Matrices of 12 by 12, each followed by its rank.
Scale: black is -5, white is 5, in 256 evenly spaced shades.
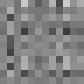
two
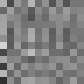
two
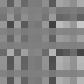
one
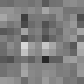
two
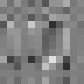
two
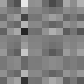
one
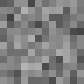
full rank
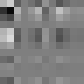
one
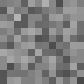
full rank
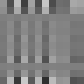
one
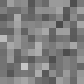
full rank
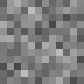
full rank
